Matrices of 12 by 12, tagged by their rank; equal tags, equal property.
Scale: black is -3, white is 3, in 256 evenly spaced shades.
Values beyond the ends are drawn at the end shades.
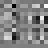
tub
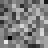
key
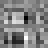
tub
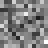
key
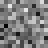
key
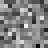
key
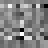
tub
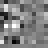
tub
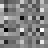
tub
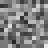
key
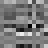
tub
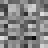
tub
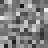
key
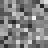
key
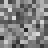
key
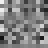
tub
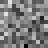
key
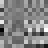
tub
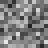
key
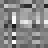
tub
